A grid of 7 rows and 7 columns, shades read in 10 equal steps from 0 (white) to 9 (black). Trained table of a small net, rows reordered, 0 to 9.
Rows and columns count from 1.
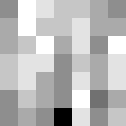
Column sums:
22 9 14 28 8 25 14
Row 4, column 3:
1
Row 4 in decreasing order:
4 3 2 2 1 1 1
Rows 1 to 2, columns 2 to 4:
0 1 2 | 0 2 2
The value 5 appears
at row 6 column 6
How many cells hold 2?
10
